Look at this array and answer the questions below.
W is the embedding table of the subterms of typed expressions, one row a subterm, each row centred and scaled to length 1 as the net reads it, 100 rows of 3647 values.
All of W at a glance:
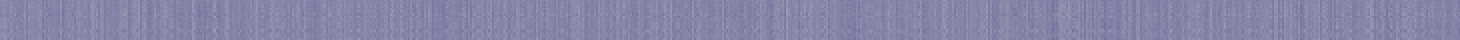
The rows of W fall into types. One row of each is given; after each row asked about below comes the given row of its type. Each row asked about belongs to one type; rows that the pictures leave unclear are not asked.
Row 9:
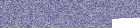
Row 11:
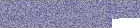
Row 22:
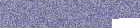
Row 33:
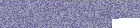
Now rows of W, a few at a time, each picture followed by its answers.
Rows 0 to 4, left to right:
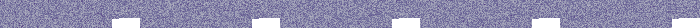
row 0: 9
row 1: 33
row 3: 22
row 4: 11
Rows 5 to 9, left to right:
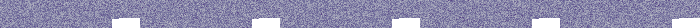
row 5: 33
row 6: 11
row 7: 33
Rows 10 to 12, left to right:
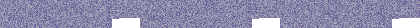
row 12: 9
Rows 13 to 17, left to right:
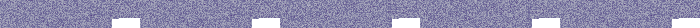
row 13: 22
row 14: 22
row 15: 11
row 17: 22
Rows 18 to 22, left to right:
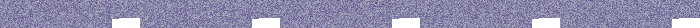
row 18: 33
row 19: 33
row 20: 9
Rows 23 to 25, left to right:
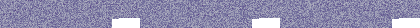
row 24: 9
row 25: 33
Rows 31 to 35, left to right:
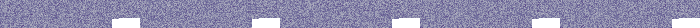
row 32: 11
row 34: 22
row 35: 22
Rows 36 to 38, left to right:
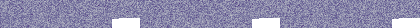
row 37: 9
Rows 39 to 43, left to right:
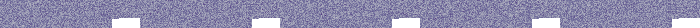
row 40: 22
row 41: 33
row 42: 33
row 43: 11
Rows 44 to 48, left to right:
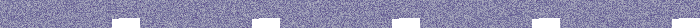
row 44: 11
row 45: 11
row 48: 22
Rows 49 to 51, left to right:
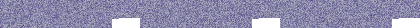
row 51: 22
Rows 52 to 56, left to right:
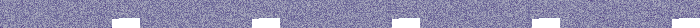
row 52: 22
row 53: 11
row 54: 11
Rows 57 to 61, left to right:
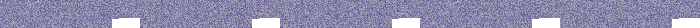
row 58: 22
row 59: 22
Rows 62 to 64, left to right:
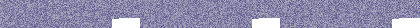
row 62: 33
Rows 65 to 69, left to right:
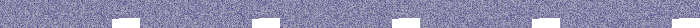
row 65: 9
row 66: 9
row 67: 22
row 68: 22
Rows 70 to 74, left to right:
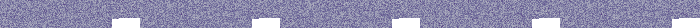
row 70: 11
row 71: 33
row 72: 33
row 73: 9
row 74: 33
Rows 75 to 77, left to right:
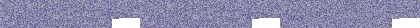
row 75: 33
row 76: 33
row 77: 11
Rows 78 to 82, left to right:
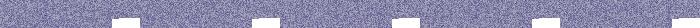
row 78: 33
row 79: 11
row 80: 22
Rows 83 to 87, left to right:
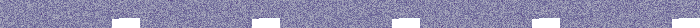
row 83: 33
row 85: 22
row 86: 9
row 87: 11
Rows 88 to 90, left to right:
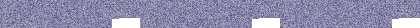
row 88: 22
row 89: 22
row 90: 22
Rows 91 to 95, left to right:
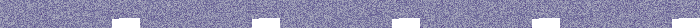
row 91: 33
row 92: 11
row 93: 22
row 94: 22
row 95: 11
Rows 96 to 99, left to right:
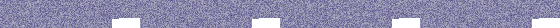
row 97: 22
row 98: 33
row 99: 22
